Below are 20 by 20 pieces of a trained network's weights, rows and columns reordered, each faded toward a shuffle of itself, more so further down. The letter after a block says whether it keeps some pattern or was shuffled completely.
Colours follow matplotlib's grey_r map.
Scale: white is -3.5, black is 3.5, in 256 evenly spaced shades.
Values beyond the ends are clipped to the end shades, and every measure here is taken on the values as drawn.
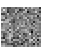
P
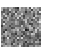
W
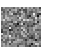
W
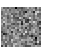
W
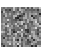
W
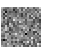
W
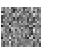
P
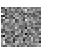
P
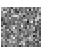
W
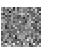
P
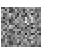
P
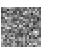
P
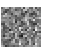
P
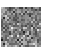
W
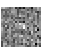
P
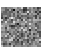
W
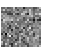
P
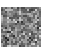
W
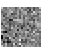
W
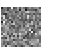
W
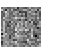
P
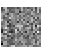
P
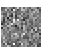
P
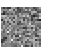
W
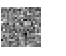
W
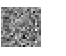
W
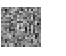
P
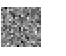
W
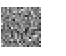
W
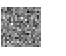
W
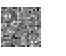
W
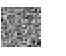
P
